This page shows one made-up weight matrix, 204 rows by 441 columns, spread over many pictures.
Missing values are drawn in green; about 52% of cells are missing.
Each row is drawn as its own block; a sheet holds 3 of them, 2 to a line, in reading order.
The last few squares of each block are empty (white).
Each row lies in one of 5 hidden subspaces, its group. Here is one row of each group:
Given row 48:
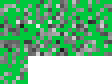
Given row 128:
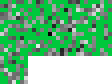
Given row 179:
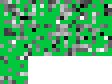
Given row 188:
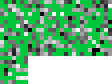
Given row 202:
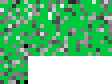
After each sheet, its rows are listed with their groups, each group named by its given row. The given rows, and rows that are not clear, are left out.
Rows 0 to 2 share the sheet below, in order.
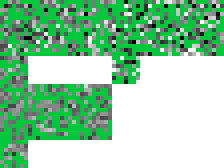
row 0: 128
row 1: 202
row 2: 188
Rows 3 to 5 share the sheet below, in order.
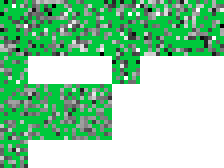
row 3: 202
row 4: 128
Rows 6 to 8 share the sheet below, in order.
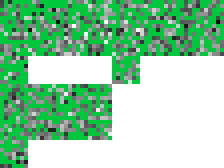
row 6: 179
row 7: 179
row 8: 188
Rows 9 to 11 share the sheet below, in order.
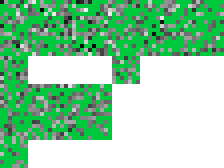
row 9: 128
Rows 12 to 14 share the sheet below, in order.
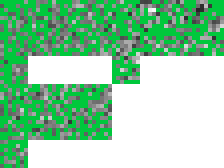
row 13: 128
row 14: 128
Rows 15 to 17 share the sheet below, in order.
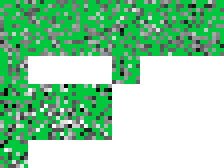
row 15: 202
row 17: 202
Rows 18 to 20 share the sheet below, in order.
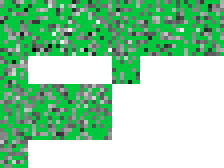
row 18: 188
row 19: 188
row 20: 128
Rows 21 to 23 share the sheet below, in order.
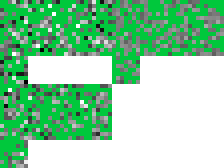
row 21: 202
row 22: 128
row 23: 202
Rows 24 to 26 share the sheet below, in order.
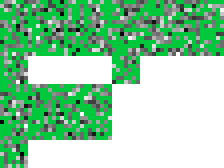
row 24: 188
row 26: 48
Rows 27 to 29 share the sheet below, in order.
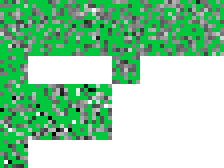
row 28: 188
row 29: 128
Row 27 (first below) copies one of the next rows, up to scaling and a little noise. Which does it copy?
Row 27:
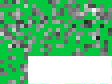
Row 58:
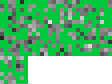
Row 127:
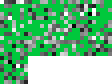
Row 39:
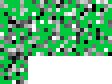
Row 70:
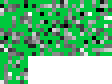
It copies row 127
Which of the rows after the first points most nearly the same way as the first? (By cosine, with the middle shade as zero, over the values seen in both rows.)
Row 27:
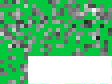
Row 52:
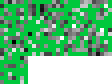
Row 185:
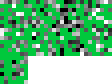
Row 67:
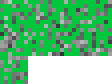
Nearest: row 185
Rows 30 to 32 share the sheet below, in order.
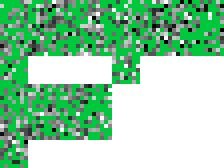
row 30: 202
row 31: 202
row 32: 188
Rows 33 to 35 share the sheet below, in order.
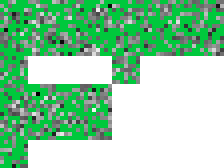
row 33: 188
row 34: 179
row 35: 128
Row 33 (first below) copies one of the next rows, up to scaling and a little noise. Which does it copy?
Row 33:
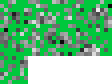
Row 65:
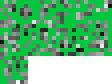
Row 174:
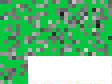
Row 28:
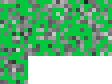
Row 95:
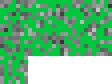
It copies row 95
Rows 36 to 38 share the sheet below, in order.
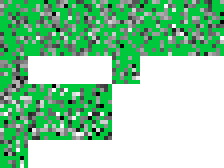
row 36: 188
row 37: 188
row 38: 188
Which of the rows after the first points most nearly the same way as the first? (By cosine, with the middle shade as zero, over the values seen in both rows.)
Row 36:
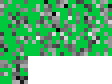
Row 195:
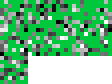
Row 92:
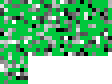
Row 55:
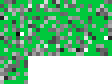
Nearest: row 92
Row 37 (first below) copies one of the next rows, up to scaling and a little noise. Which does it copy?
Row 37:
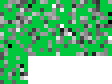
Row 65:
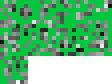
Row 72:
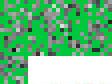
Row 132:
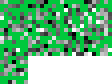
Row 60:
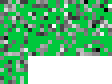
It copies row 72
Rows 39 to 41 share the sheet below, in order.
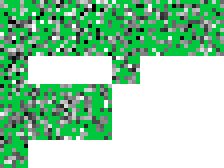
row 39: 48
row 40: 202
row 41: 179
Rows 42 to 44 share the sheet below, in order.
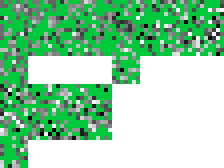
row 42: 188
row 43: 48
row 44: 202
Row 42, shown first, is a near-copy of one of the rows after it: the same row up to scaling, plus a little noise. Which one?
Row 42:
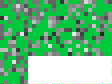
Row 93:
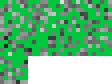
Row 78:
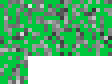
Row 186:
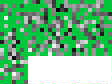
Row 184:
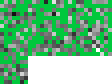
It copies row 78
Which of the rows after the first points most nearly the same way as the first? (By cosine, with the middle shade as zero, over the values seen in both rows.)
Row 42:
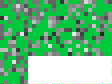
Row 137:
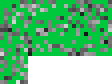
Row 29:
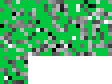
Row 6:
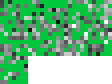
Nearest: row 137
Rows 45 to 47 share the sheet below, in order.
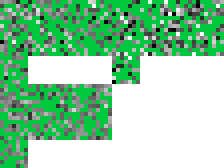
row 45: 128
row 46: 188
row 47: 179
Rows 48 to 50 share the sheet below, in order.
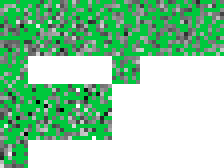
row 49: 188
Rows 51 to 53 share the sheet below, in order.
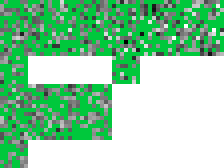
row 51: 188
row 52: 179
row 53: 128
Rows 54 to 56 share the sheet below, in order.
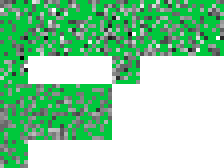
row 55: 188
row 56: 188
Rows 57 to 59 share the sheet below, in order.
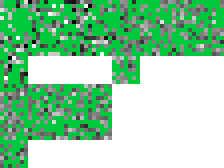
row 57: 202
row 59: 48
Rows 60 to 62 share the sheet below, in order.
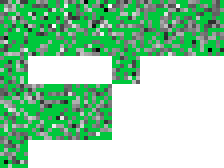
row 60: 188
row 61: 188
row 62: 48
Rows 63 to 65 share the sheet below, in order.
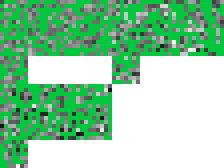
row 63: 179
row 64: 188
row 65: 188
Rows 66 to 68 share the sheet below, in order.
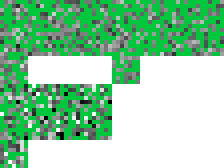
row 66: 202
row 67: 48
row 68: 128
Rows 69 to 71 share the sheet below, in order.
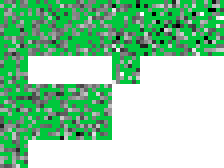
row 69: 202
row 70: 48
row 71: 188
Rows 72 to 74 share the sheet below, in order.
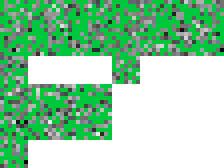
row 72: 188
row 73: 188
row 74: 202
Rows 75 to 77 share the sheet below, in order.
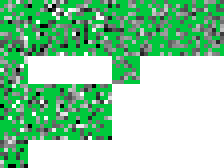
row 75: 202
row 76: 179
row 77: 128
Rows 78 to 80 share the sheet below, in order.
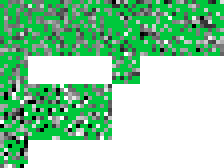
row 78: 188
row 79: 202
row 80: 48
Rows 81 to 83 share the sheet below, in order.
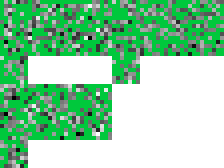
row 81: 128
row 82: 179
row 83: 188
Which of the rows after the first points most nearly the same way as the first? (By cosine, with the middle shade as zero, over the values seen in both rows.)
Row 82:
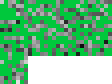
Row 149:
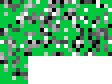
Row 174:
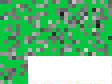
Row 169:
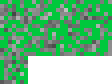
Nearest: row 174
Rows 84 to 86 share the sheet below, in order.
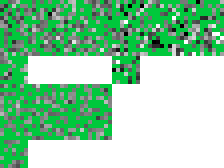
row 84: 202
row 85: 188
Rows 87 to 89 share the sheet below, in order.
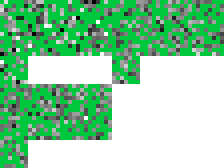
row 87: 188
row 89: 179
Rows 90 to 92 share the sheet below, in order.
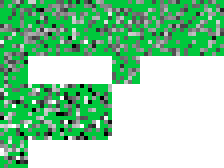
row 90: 128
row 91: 128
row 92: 48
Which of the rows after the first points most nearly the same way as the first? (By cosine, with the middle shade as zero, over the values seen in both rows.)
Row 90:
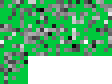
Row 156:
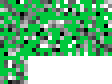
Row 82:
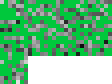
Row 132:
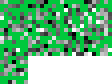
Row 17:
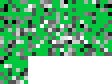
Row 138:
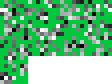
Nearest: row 138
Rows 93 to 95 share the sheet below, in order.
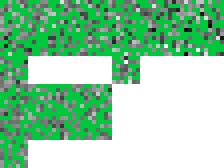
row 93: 188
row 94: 188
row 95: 188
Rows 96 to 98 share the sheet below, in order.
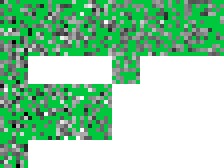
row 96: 179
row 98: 179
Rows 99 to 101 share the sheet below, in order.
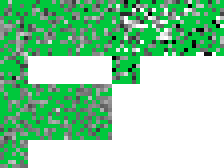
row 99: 128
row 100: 48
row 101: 48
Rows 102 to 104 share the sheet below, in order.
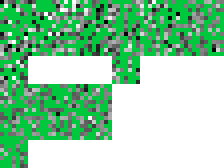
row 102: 128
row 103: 202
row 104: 188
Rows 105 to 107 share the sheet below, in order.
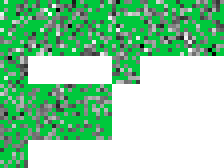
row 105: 202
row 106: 188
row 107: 202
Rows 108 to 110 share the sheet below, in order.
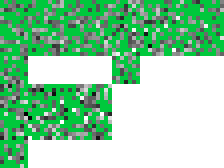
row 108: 188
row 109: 128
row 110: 179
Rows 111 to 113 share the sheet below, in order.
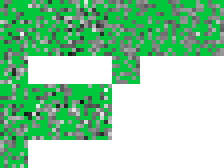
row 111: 188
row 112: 179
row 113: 179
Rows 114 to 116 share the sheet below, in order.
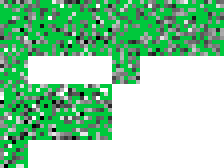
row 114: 202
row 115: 202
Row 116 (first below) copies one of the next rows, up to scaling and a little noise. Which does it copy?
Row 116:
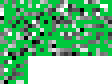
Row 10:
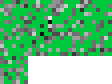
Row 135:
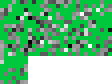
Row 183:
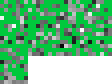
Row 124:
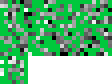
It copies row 10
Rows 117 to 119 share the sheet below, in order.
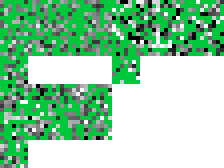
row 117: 48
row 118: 188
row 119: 179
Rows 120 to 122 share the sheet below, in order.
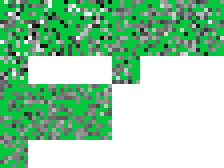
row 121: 188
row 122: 179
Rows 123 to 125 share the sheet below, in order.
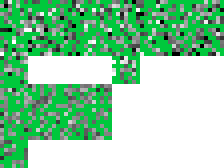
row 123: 179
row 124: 48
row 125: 202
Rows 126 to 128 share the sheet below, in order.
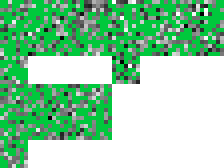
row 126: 179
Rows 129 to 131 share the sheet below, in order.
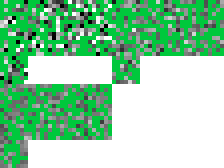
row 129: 202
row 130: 202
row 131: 128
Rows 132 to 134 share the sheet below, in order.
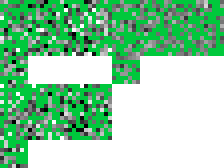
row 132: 188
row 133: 128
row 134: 202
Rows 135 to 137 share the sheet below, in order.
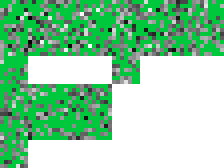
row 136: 128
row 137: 179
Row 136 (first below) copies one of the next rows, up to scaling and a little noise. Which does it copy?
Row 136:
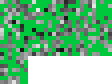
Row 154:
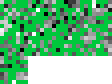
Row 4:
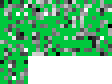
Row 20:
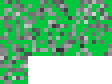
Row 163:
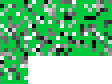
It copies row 154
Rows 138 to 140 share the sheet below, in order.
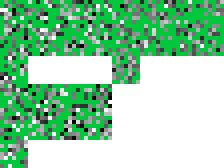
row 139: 202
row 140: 128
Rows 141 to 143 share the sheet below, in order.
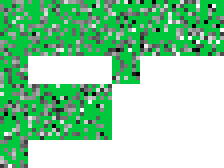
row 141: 128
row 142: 202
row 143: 202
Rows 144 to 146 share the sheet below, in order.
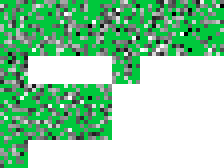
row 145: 188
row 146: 48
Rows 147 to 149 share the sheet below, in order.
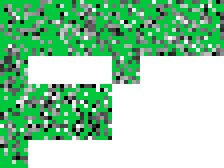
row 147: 48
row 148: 202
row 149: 128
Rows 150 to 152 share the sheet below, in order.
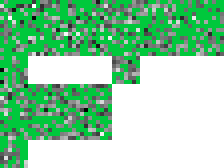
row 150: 188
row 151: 179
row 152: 202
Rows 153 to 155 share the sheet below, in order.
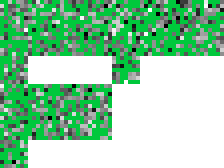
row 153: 179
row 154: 128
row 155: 128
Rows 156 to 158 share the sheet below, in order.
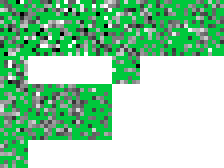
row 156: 48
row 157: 48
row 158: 128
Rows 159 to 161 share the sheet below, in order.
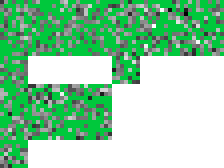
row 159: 128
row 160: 202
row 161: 48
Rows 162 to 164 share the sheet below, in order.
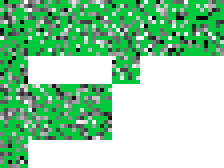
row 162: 202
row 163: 128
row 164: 48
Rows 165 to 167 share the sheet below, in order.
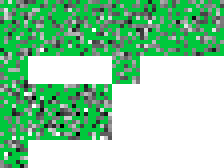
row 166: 179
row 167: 188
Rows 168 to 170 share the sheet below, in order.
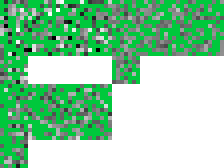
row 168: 188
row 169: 188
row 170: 179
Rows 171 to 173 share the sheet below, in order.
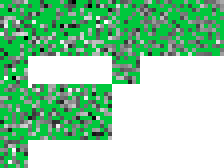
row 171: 128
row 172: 179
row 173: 48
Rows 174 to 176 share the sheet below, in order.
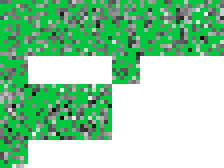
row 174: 188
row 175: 128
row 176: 128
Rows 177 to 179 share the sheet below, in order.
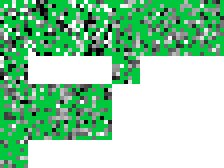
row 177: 179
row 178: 202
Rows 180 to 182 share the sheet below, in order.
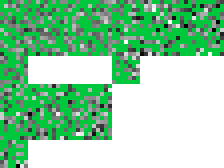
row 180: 179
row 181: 179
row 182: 188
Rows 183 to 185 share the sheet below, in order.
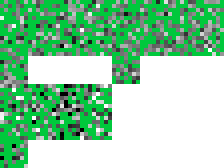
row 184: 188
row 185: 128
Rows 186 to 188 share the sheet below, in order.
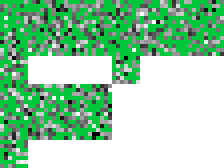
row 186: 188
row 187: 48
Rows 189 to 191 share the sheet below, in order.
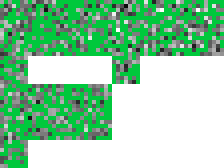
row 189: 128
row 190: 202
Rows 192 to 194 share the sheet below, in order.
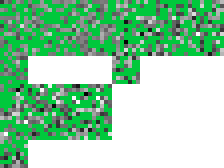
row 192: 128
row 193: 179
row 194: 202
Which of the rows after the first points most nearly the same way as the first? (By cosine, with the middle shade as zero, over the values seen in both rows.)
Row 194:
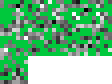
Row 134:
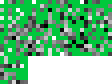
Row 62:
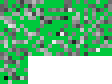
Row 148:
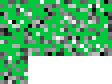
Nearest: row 134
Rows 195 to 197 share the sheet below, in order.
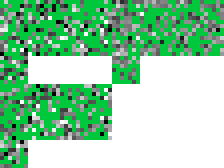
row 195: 179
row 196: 128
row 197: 179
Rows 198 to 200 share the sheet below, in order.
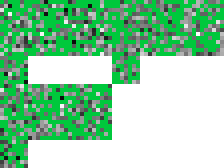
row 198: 202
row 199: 179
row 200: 48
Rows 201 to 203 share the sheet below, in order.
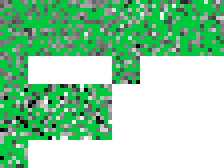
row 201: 179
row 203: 48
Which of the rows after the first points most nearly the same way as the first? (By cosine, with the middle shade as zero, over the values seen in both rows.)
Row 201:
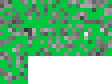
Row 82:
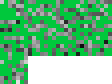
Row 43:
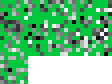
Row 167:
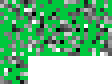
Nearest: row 43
